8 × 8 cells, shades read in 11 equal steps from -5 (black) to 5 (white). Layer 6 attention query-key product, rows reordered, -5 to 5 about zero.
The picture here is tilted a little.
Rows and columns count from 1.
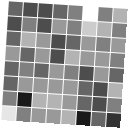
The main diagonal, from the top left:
-1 0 1 -2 0 -1 -2 -3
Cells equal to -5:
0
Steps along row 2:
up down up down up down down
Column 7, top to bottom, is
0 2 0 1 1 -2 -2 -1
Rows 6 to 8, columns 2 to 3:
1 1 | -4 2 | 0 1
